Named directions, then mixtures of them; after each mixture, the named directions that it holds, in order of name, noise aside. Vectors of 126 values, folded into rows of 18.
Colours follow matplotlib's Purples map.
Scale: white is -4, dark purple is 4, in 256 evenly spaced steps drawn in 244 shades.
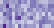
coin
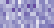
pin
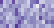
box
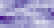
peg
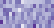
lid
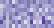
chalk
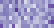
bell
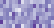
bell, lid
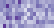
coin, pin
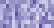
box, chalk, coin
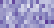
box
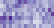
chalk, coin, peg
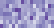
bell, coin, lid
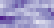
peg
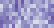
bell, peg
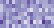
chalk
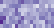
box, chalk, peg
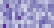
coin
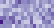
chalk, lid, peg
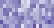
box, coin, lid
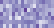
bell, coin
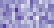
bell, box, coin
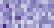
coin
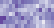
box, peg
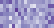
bell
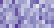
box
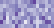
box, chalk, pin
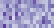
chalk, coin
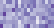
bell, pin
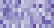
chalk, coin, lid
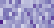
chalk, lid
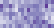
bell, box, peg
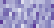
lid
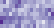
box, lid, peg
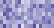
coin, lid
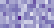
box, coin, pin
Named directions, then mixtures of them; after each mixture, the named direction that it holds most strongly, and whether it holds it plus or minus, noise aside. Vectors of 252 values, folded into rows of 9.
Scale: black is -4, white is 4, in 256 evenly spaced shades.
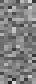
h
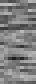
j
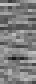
j, plus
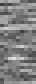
j, minus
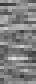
j, minus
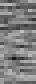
j, plus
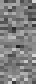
h, minus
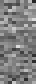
h, plus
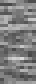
j, minus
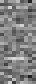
h, minus
